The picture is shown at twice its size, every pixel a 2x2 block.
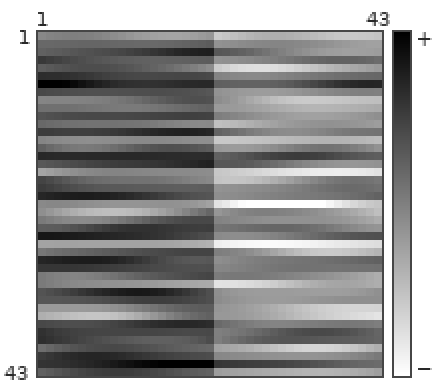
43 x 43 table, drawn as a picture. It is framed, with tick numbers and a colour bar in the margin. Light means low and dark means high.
Mirror symmetry: none. Histogram: bell-shaped. Grain: streaks across. Seam: vertical, 50% of the way across, the left part higher. Stripes: horizontal, repeating 10 times.
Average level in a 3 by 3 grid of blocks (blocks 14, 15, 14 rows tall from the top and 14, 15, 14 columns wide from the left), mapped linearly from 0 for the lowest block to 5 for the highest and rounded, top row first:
5 2 0
4 2 0
5 3 0
